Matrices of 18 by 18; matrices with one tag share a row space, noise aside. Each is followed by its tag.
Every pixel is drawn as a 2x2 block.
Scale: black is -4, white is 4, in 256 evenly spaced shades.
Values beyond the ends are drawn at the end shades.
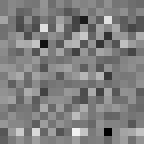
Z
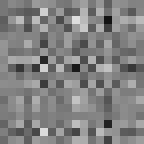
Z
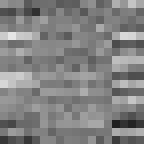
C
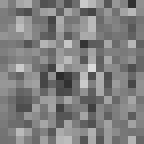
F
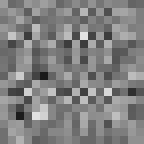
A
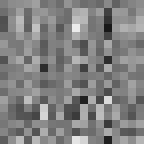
Z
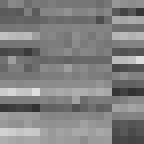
C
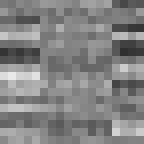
C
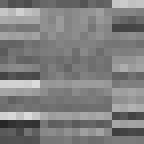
C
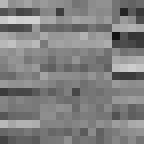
C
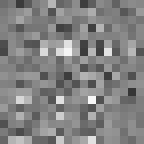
F
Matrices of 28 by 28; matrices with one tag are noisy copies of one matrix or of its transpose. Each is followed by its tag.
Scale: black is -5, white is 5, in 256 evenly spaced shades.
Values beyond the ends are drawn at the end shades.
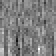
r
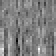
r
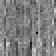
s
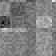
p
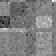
p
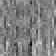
s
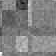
p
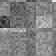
p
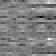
r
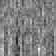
r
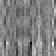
s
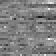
r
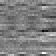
s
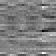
s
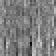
s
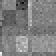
p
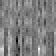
r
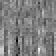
r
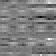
r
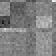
p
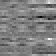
r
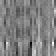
s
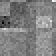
p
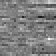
r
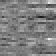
r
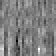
r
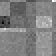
p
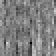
s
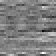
s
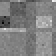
p
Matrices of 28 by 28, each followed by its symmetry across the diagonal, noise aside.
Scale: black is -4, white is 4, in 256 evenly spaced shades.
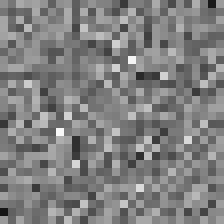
symmetric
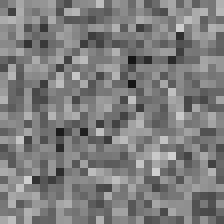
symmetric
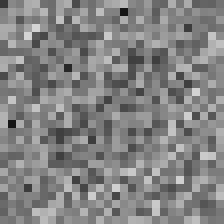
symmetric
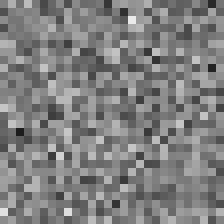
antisymmetric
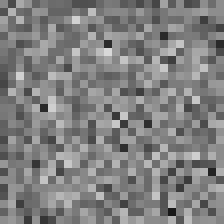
symmetric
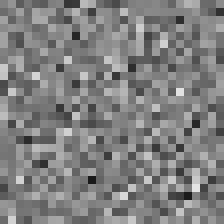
antisymmetric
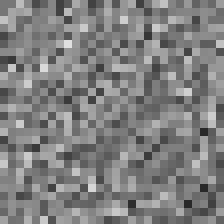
symmetric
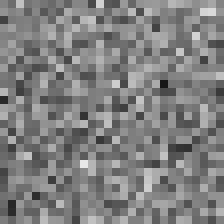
antisymmetric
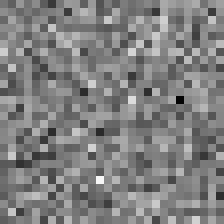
antisymmetric
